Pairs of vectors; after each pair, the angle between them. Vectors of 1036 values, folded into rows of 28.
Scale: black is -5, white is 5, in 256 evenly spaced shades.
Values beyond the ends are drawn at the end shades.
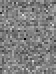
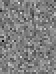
orthogonal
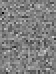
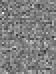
nearly opposite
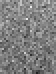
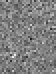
orthogonal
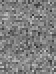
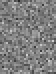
partly opposed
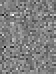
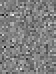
nearly parallel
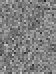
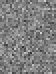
nearly opposite
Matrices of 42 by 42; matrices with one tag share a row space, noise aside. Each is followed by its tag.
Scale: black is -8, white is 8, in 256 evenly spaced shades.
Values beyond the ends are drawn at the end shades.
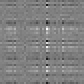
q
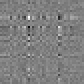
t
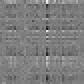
q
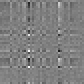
t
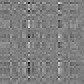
t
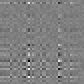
t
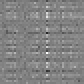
q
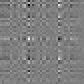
t
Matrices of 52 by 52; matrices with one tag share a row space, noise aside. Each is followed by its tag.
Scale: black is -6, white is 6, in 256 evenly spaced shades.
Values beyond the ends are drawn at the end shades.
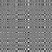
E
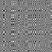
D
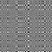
E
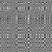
E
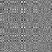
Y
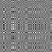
D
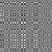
Y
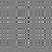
E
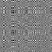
D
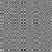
Y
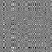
D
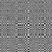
E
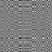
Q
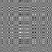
Q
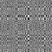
E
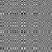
Y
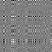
D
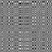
Q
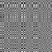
Y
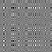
D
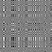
D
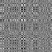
Y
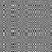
D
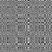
E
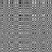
Q
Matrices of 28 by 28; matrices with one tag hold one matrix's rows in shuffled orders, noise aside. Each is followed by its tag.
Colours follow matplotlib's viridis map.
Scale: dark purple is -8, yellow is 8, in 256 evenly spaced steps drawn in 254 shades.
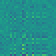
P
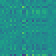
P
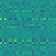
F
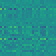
F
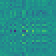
P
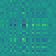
P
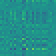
P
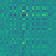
P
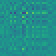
P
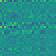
F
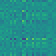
P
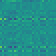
F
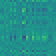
P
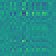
P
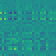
F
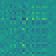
P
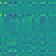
F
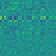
F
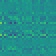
F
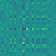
P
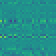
F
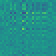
P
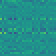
F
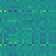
F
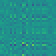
P
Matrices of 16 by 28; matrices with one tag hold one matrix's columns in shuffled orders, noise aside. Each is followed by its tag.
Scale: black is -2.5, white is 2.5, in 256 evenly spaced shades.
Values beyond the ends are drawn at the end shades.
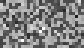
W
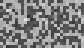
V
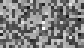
V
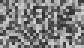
V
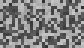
V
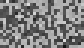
V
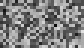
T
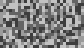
V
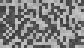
V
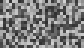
V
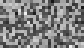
V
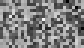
T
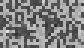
T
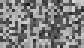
T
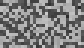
W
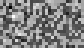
V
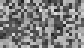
T
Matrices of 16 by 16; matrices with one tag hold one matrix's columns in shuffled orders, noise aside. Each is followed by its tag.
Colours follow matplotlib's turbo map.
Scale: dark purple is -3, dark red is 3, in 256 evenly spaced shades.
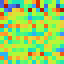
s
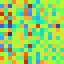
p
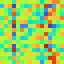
p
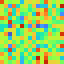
p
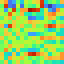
s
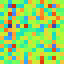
p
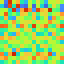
s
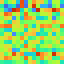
s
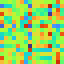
p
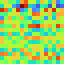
s
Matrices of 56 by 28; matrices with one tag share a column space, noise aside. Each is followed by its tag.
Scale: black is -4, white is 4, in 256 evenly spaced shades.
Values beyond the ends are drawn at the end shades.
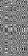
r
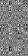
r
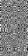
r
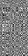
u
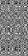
r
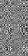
r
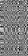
r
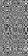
r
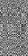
u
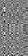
u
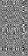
r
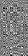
u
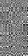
u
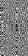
u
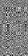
u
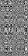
r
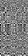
u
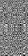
u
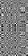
u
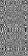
r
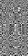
u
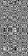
r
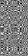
r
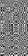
u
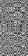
u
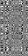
r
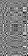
u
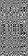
u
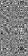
r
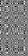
r
